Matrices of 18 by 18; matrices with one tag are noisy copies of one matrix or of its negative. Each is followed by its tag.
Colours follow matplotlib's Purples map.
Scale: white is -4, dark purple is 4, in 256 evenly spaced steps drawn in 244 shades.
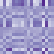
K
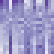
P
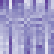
P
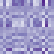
K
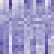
P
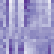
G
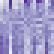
P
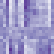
G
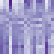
P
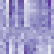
G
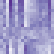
G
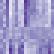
G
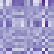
K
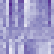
G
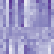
G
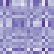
K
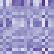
K
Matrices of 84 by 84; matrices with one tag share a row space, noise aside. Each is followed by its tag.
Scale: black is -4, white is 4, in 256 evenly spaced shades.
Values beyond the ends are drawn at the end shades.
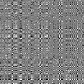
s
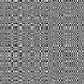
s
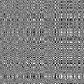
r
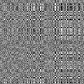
r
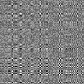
s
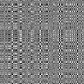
s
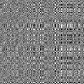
r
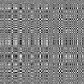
s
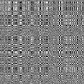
s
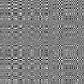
s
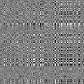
r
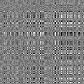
r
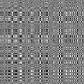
s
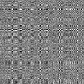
s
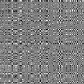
s
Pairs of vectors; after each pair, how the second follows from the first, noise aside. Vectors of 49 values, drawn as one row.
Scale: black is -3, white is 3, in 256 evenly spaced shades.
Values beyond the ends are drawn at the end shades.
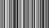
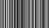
sign-scrambled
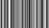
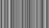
shrunk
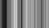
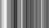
negated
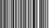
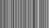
shrunk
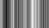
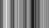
negated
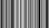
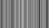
shrunk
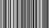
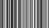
negated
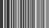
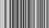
sign-scrambled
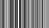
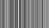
shrunk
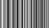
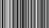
sign-scrambled
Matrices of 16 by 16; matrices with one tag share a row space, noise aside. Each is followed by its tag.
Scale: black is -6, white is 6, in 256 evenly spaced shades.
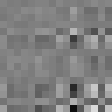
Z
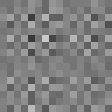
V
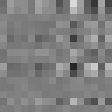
Z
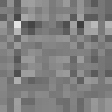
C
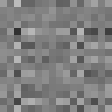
C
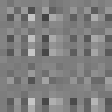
V
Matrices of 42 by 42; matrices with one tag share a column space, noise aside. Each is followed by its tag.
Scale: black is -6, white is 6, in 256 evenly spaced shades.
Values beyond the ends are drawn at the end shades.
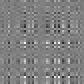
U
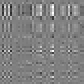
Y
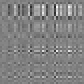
Y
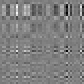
Y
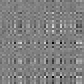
U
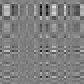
Y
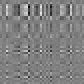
Y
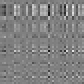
Y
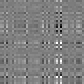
U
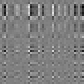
Y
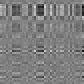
Y
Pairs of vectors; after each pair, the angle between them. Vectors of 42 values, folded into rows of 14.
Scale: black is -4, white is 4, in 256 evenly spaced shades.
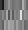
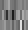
orthogonal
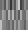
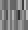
partly aligned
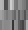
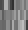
nearly opposite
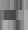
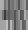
partly aligned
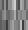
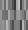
nearly opposite
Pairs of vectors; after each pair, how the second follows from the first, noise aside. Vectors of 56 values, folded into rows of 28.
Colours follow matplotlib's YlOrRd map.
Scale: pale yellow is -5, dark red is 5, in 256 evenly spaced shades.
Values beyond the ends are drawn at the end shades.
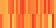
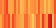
negated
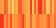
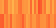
shrunk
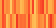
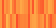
shrunk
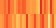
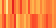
reversed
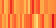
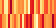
scaled up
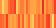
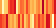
scaled up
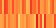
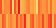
reversed
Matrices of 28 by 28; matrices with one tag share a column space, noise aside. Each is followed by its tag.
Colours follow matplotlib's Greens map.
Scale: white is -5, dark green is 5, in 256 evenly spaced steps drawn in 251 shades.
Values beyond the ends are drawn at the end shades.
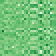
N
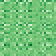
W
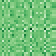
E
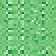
N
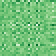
W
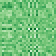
E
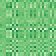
E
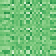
N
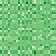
N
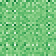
W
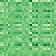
W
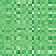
N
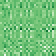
E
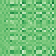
N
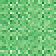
N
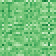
W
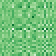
E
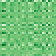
W
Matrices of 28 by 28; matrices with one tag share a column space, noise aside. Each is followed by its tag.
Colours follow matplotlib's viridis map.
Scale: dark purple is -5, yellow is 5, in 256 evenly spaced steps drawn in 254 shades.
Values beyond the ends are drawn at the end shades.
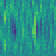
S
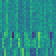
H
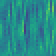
S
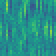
S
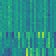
H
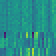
H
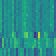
H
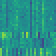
H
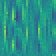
S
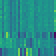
H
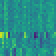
H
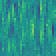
S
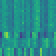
H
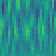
S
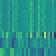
H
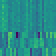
H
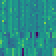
H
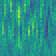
S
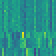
H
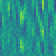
S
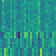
H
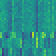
H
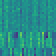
H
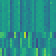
H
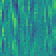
S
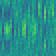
S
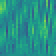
S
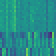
H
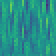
S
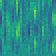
S
